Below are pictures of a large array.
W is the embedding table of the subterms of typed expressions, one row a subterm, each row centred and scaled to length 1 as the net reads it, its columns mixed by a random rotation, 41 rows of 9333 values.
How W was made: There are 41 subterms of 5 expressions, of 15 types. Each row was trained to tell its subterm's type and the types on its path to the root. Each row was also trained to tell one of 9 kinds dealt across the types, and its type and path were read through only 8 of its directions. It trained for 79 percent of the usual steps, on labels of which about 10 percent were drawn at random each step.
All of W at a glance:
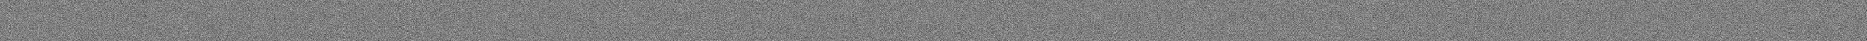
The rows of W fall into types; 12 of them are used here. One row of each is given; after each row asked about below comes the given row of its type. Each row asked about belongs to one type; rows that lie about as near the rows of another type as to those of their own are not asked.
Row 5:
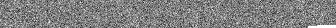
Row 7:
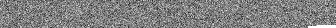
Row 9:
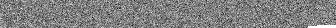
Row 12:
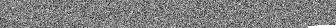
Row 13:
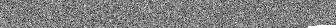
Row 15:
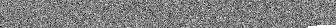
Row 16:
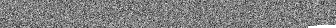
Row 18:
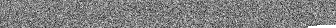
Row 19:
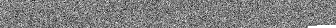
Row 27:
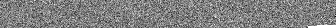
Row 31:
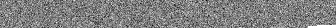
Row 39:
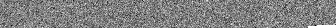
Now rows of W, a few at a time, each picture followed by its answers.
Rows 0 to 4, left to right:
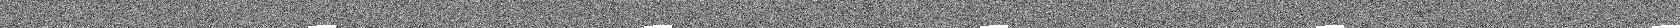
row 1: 16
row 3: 27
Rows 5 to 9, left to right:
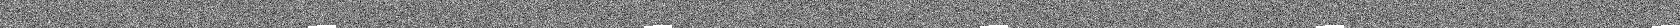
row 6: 18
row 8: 13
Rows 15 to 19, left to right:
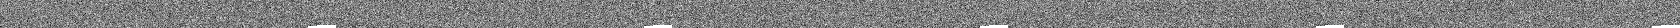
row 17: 9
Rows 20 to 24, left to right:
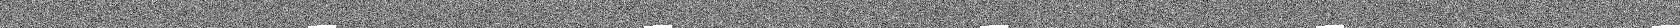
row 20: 13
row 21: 27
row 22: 5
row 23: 39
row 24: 31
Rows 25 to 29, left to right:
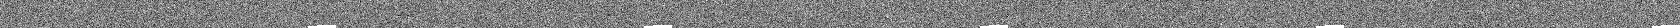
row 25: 7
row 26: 18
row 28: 7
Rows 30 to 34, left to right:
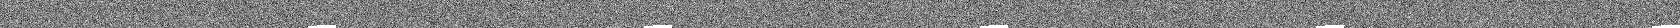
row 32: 7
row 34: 16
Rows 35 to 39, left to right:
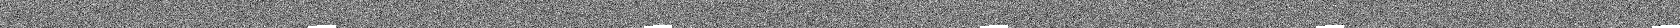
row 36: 16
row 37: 31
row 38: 9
